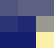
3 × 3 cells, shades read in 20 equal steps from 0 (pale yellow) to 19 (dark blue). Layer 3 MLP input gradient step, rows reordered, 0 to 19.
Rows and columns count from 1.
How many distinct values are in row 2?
3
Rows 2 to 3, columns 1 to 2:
17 18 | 19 19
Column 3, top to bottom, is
13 8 0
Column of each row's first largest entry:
1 2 1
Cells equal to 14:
1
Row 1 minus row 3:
-5 -6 13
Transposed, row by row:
14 17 19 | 13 18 19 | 13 8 0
